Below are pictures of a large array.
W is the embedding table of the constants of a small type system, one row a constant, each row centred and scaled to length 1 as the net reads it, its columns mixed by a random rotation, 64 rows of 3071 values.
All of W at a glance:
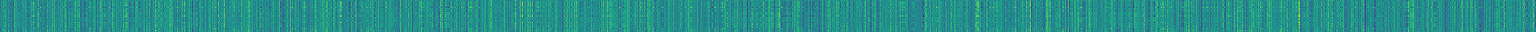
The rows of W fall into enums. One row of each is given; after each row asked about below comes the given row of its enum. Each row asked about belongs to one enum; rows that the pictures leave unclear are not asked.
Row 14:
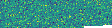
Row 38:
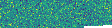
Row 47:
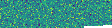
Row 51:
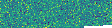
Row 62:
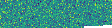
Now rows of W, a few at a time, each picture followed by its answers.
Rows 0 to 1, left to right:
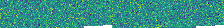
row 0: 47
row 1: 51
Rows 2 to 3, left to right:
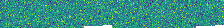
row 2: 14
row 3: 62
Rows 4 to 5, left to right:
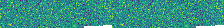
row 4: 38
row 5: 38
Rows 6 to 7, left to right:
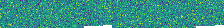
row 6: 38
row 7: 14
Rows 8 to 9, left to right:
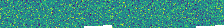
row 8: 47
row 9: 38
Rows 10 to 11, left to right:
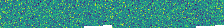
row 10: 62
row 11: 38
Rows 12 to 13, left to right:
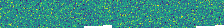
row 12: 38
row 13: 14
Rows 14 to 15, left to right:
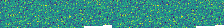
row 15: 14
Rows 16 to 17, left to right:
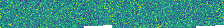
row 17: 51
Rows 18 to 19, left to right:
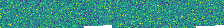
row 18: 38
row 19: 14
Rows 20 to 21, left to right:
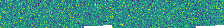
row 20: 62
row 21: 38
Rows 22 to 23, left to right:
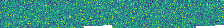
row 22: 14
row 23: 62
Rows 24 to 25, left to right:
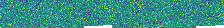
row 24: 38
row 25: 51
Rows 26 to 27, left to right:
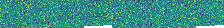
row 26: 51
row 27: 47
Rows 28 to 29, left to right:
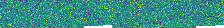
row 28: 38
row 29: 51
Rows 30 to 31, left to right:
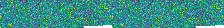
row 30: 38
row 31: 38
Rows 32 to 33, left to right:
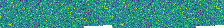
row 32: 38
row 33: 38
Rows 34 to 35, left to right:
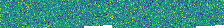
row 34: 51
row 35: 62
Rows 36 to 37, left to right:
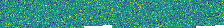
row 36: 14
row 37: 51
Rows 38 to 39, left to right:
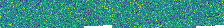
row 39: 51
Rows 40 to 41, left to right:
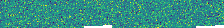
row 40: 14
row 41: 51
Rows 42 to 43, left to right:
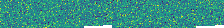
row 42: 51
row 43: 14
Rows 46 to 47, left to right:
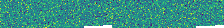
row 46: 51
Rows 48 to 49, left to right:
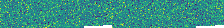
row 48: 51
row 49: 38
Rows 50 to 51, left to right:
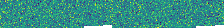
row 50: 62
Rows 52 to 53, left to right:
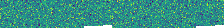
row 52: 47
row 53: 62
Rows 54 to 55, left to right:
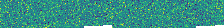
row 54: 51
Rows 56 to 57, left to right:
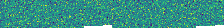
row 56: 14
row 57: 47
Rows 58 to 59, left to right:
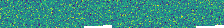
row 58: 47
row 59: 14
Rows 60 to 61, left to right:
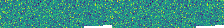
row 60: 62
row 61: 62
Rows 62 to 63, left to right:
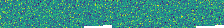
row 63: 14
